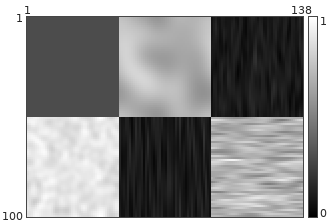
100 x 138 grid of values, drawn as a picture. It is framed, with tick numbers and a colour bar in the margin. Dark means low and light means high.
It is made of 2 by 3 panels. Panel 1,1: low, flat. Panel 1,2: high, smooth. Panel 1,3: very low, streaked downward, faint in contrast. Panel 2,1: very high, blotchy, faint in contrast. Panel 2,2: very low, streaked downward, faint in contrast. Panel 2,3: high, streaked across.
